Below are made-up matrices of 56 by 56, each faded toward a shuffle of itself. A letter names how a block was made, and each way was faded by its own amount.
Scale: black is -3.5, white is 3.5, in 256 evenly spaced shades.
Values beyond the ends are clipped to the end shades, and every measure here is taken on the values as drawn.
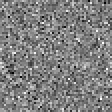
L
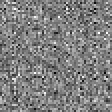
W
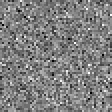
L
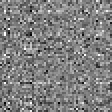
W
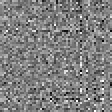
W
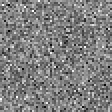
L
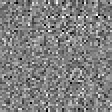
W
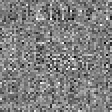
W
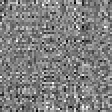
W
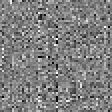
W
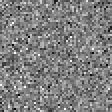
L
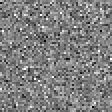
L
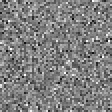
L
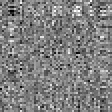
W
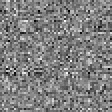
W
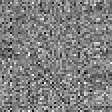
W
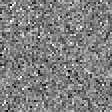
L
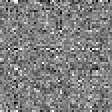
W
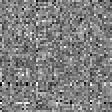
W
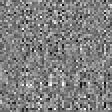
W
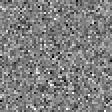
L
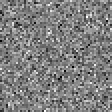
L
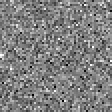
L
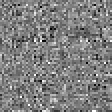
W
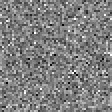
L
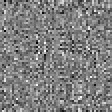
W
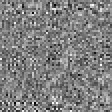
W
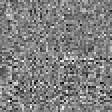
W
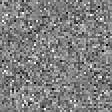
L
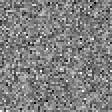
L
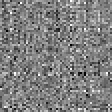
W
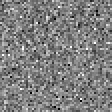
L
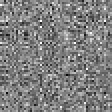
W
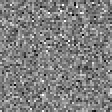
L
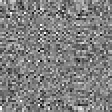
W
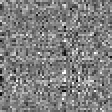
W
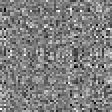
W
